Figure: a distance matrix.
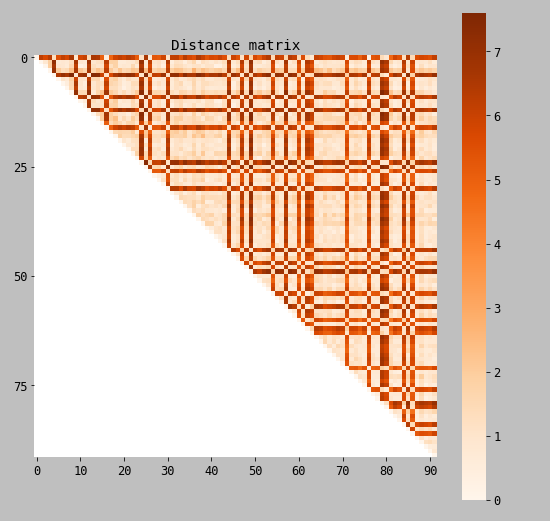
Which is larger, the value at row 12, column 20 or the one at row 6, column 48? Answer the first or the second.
the first
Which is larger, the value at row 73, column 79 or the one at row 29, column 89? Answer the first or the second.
the first
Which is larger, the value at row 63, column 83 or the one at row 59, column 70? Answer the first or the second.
the first
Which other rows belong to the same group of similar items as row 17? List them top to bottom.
1, 2, 3, 5, 6, 7, 8, 10, 11, 13, 14, 15, 18, 19, 20, 21, 22, 23, 25, 27, 28, 29, 31, 32, 33, 34, 35, 36, 37, 38, 39, 40, 41, 42, 43, 45, 46, 48, 50, 51, 52, 53, 55, 56, 58, 59, 61, 64, 65, 66, 67, 68, 69, 70, 72, 73, 74, 75, 77, 78, 81, 82, 83, 85, 87, 88, 89, 90, 91
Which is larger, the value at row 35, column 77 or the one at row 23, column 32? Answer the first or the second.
the second
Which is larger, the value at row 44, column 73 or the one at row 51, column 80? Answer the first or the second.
the first
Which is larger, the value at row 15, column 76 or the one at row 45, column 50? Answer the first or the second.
the first
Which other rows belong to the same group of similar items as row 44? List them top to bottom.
0, 4, 9, 12, 16, 24, 26, 30, 47, 49, 54, 57, 60, 62, 63, 71, 76, 79, 80, 84, 86
